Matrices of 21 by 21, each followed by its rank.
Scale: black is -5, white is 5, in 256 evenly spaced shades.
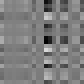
one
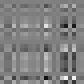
one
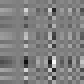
one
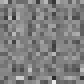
three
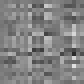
three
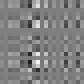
one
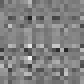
three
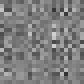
three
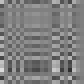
one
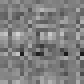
three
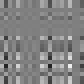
one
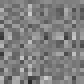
three
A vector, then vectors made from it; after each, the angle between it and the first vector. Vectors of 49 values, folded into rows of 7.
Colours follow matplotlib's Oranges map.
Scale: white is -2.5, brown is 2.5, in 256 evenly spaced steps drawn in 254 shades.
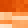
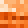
nearly opposite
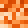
partly aligned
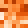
partly aligned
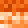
nearly parallel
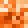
partly opposed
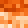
nearly parallel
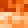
nearly parallel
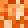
orthogonal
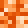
orthogonal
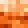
nearly opposite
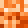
partly opposed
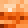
nearly opposite
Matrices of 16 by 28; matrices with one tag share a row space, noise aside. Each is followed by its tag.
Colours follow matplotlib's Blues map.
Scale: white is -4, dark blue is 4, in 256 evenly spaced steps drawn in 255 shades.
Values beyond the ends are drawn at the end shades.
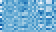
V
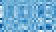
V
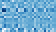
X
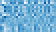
X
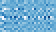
X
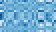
V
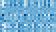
X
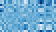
V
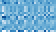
X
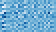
X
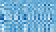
X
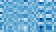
V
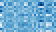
V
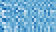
X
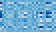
V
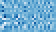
X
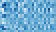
X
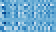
X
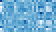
V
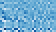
X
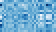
V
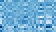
V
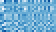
X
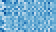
X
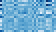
V
